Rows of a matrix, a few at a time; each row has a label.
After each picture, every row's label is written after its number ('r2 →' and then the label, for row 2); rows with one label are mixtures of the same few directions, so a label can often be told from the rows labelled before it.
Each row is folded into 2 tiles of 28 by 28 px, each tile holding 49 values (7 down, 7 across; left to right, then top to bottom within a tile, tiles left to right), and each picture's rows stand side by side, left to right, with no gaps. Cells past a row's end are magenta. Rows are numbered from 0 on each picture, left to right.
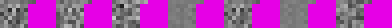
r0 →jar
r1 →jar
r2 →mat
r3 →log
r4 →jar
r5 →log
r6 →mat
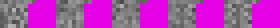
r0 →jar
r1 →mat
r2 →mat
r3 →log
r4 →log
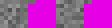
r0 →jar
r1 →log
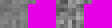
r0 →mat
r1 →mat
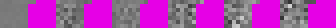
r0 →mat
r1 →jar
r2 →jar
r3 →log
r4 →jar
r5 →mat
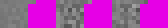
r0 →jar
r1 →jar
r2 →log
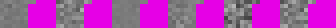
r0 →mat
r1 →log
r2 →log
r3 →jar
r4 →mat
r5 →log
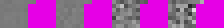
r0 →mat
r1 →jar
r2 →mat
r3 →log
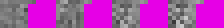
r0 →log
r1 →mat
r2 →jar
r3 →jar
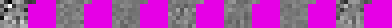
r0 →mat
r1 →log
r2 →jar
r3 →jar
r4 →mat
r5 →mat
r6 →mat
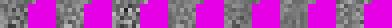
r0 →jar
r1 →jar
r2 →jar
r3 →jar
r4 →jar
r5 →mat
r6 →log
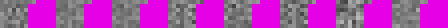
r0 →jar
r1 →mat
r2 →mat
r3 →log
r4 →mat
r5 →log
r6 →mat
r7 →log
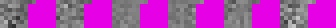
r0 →jar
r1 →mat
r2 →jar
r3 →log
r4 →mat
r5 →jar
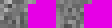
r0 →mat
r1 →jar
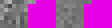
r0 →mat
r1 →jar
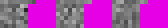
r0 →log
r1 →jar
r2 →mat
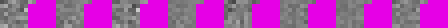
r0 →log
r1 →jar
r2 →log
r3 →jar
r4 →mat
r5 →log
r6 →mat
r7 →log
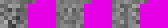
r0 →jar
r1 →jar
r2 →log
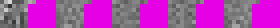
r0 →mat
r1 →jar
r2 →log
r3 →log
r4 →jar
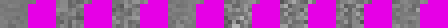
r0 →jar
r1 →mat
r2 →mat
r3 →jar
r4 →jar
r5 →log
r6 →log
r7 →log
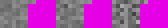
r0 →mat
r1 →mat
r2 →log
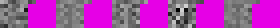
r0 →log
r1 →log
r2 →log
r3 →jar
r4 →log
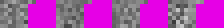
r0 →log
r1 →jar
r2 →jar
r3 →jar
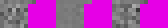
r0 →jar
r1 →log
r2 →log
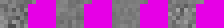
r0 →jar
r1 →mat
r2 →jar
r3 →jar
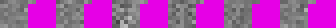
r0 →log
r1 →log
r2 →jar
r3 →log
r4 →jar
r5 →log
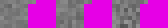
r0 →mat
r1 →mat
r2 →jar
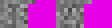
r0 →log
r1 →jar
